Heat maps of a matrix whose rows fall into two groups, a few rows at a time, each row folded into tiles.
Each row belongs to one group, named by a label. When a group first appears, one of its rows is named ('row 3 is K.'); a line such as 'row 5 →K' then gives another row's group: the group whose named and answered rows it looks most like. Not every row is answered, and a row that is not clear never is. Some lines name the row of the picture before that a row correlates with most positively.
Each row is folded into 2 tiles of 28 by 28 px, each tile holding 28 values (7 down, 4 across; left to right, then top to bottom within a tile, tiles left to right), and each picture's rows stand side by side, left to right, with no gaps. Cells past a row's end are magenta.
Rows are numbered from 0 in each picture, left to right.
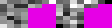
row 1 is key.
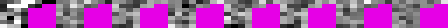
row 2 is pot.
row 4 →pot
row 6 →key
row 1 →key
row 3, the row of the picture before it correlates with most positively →0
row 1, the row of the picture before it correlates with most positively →1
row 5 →pot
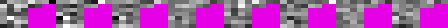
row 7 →pot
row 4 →key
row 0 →key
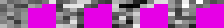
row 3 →key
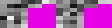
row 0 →pot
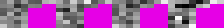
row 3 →pot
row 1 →key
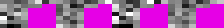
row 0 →pot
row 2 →pot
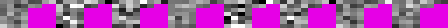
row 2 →key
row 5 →key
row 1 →key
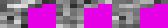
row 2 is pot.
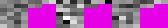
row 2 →pot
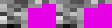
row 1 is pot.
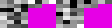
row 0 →key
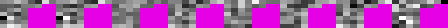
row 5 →pot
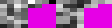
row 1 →pot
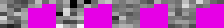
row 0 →pot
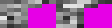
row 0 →pot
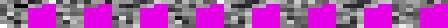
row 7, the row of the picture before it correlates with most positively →1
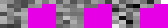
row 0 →pot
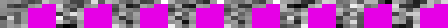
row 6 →key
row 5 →pot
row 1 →pot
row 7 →pot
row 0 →pot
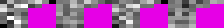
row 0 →key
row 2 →key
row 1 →key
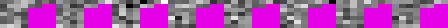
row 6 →key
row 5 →key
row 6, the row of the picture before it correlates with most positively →1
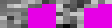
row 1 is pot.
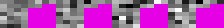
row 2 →pot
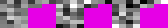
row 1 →key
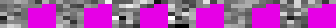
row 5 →key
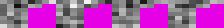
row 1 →key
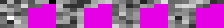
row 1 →pot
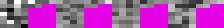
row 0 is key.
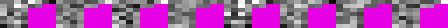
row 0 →key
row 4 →key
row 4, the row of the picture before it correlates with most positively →0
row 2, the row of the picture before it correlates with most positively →1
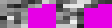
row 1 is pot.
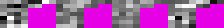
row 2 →key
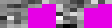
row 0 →pot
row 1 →pot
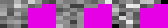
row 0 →key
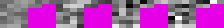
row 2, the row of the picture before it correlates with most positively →1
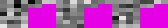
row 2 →pot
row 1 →key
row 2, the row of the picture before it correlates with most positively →3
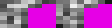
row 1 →key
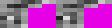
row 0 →pot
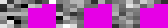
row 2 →key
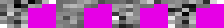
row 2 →pot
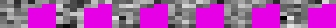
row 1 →pot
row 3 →key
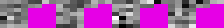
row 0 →pot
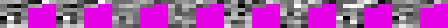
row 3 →key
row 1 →pot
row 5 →key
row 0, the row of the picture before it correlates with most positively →0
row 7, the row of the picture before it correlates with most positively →0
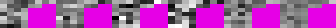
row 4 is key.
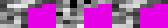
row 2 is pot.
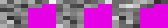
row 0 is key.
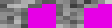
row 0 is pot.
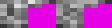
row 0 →key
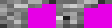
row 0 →key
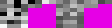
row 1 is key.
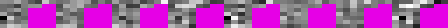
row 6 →key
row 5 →pot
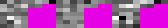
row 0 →key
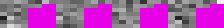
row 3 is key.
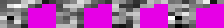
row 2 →pot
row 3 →pot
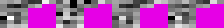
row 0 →pot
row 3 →pot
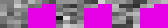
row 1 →pot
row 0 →key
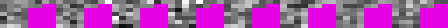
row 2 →pot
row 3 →key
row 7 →key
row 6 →pot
